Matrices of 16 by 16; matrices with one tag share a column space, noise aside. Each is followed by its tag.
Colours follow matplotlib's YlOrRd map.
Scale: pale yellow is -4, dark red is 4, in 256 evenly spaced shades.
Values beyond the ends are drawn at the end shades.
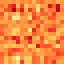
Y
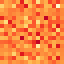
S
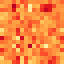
Y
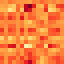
Y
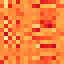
S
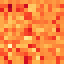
Y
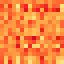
Y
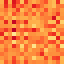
S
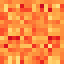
Y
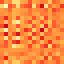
S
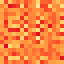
S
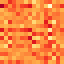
S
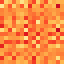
S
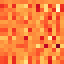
Y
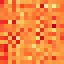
S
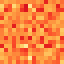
Y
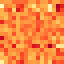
Y
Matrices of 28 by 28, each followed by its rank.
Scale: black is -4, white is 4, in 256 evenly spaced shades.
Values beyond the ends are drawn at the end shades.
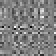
three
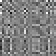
three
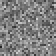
full rank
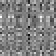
three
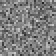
full rank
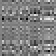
three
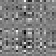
three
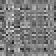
three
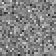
full rank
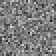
full rank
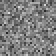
full rank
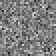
full rank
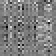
three
